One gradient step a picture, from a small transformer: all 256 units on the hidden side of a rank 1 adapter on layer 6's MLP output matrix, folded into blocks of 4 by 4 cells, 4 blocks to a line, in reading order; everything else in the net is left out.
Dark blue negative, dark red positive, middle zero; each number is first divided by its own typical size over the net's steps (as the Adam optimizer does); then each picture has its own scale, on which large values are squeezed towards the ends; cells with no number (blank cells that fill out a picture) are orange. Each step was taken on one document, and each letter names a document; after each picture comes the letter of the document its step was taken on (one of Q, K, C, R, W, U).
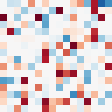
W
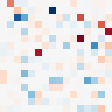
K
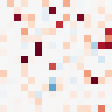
K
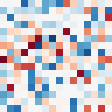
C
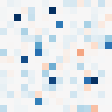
K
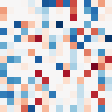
C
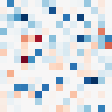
K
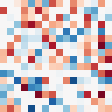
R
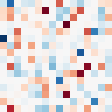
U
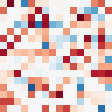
R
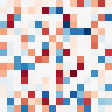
W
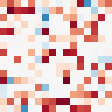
W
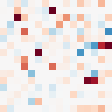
K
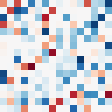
W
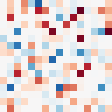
U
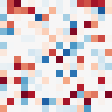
W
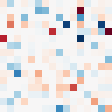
U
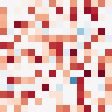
C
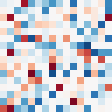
C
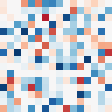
R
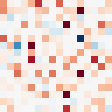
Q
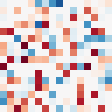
C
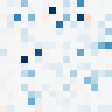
K
